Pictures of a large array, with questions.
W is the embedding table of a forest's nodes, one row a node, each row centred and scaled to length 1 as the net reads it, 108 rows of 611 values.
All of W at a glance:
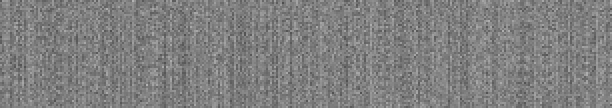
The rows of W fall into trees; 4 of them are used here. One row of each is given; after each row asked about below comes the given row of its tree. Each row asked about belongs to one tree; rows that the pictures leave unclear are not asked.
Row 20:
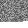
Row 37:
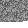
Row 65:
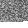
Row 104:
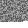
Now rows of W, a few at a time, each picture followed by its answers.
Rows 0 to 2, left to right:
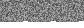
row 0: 37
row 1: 37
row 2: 37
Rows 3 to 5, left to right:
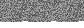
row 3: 20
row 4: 37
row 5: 20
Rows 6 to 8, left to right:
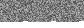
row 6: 65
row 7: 20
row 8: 104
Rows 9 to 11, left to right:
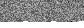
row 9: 104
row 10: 65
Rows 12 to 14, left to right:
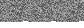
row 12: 20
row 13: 65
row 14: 20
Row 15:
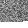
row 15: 65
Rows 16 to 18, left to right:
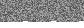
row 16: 37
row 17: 104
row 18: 65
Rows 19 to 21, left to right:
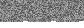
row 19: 20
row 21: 37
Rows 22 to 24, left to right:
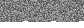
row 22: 104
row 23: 37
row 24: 65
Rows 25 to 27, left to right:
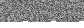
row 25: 37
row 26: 104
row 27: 104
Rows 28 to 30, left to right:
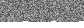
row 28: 37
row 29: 104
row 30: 65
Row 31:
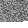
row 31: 65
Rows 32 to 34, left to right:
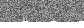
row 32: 20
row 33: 104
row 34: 104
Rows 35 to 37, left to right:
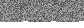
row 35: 20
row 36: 37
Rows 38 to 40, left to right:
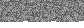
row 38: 37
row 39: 37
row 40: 37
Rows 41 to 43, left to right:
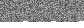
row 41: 104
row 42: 104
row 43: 104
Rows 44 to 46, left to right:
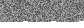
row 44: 65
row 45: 37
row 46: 20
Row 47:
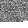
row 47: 104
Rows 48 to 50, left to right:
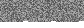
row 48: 104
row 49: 65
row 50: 104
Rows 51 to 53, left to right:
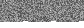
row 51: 65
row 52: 104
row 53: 37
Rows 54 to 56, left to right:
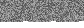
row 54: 20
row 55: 20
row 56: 37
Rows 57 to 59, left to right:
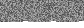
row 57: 37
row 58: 20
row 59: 37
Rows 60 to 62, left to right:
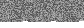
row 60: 20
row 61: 37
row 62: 104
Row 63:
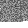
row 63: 20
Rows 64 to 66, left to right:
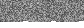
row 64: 37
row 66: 37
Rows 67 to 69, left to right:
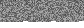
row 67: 37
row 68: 104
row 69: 37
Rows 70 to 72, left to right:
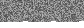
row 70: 37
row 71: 104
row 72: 104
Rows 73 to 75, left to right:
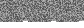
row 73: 104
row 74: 104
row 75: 104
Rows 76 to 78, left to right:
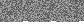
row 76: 37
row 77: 20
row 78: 65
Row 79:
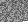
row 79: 37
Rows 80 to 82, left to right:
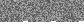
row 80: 104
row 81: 37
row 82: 104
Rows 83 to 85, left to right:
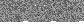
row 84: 65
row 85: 104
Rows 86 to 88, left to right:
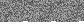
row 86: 37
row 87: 20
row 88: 20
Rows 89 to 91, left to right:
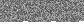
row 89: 65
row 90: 37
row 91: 104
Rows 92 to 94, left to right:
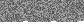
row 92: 104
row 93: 104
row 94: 20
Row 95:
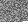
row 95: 65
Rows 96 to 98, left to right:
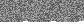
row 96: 104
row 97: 20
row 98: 20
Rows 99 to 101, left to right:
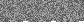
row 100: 104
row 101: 37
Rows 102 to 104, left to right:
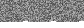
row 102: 104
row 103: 20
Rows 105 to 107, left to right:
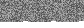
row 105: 20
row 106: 104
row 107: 20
